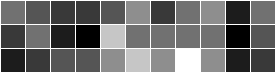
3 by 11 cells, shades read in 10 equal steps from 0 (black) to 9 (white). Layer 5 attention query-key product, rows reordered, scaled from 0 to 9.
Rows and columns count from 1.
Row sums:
35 33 43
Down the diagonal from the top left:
4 4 3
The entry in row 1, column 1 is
4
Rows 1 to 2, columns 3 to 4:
2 2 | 1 0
